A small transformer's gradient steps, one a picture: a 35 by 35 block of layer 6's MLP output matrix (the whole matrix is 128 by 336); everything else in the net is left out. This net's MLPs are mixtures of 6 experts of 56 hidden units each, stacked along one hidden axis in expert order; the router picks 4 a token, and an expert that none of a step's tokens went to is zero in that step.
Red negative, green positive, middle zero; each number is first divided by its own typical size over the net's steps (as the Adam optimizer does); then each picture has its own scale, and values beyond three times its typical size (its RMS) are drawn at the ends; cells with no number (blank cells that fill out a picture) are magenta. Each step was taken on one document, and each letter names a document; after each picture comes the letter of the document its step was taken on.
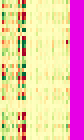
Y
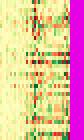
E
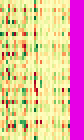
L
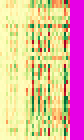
E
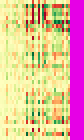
E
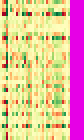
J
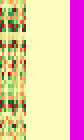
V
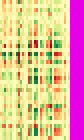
J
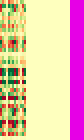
V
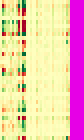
Y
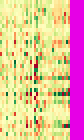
L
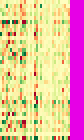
L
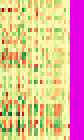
J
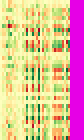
E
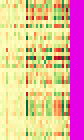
E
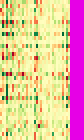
L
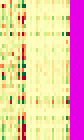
Y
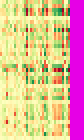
E
